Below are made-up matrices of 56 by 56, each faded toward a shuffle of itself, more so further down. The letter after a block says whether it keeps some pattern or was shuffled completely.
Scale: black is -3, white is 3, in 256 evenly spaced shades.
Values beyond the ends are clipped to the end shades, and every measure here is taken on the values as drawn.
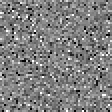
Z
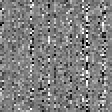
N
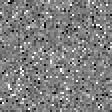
Z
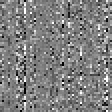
N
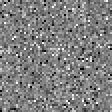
Z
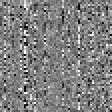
N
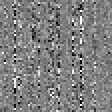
N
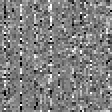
N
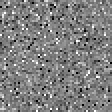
Z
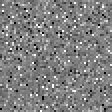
Z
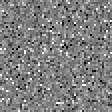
Z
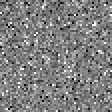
Z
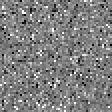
Z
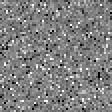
Z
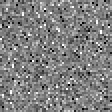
Z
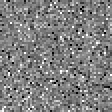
Z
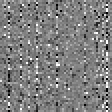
N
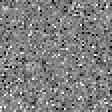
Z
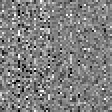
N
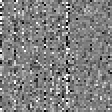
N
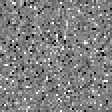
Z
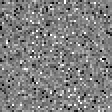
Z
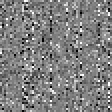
N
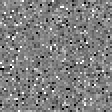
Z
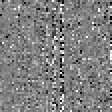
N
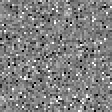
Z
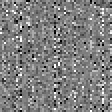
N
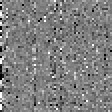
N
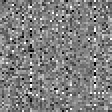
N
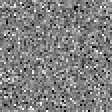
Z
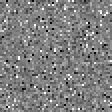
Z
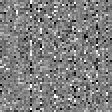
N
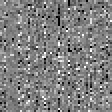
N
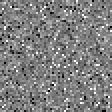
Z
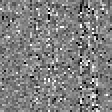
N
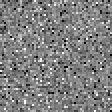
Z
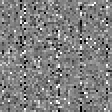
N
